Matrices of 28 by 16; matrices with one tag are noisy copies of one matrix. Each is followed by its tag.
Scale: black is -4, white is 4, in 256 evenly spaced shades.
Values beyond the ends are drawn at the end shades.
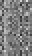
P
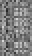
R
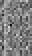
P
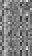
P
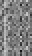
P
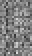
R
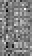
R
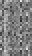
P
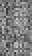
R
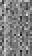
P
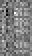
R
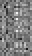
R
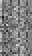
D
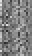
D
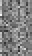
D
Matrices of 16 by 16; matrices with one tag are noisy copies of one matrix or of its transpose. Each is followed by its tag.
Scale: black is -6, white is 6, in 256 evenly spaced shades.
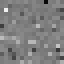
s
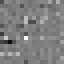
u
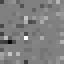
u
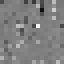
u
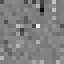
u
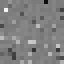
s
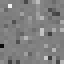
s
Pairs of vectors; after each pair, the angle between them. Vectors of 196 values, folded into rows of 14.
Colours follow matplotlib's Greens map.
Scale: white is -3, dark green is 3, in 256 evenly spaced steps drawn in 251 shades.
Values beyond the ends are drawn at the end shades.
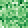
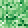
partly aligned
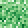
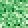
orthogonal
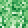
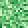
orthogonal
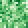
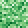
orthogonal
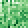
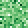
orthogonal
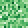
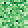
orthogonal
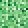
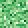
orthogonal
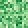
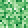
nearly parallel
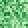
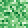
nearly parallel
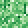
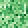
nearly opposite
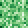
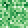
orthogonal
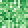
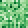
nearly opposite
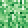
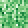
partly aligned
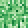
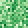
partly aligned
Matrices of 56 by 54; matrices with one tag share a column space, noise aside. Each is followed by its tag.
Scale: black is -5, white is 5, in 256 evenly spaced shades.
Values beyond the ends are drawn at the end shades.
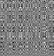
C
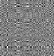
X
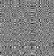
X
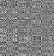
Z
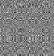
Z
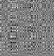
C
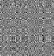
Z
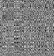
C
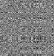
Z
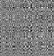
C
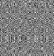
Z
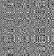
Z
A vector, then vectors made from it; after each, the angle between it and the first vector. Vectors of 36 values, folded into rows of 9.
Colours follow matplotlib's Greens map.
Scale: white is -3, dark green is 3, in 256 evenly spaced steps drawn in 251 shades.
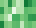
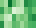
nearly parallel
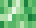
nearly parallel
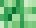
nearly opposite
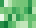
orthogonal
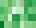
nearly parallel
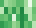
partly opposed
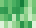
partly opposed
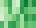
partly aligned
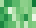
orthogonal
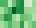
nearly opposite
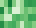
nearly parallel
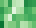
nearly parallel
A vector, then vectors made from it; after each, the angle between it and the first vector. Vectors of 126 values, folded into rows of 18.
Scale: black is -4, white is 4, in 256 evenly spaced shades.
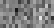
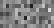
partly opposed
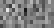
orthogonal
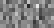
partly opposed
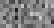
partly aligned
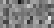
orthogonal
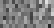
partly aligned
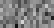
partly aligned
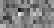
orthogonal
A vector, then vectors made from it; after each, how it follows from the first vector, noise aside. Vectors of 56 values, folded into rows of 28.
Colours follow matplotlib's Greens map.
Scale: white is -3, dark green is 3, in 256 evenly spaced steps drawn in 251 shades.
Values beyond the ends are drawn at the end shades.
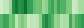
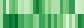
wrapped around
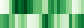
scaled up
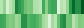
wrapped around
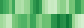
reversed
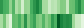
reversed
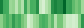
wrapped around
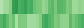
shrunk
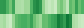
reversed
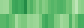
shrunk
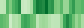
wrapped around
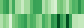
reversed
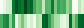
scaled up
